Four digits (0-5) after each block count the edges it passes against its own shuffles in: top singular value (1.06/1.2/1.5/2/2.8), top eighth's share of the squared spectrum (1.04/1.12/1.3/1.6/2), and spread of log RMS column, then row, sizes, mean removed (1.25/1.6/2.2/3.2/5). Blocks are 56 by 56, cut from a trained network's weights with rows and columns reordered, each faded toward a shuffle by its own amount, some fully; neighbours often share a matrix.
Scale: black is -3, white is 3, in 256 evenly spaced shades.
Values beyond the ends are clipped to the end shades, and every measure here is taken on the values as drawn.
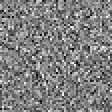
3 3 1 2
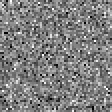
0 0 0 0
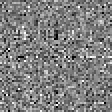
3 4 2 2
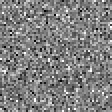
0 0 0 0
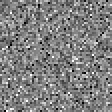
0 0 0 0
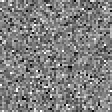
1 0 0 0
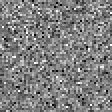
0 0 0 0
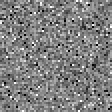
0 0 0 0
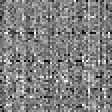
3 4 0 3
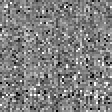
2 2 0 2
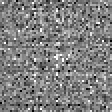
2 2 2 0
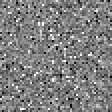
0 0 0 0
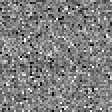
1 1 1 0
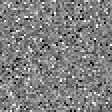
0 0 0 0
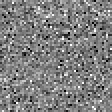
1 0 1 0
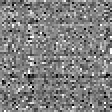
3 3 2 0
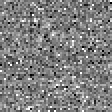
1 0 0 0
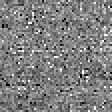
2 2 1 0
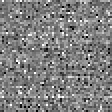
2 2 1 0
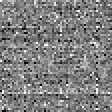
3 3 2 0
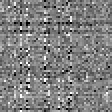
3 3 3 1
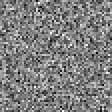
2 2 0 0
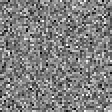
3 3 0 0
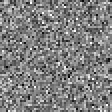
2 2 0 0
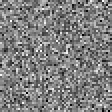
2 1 0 0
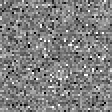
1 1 0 0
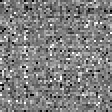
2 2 2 0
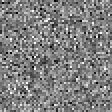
1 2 0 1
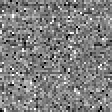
2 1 1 0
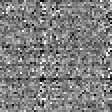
3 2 2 0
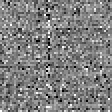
2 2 2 0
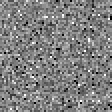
0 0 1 0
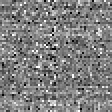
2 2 2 0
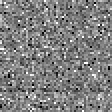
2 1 1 0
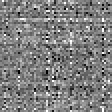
3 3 3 0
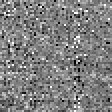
2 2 2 0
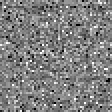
1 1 0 0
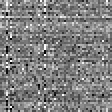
3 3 3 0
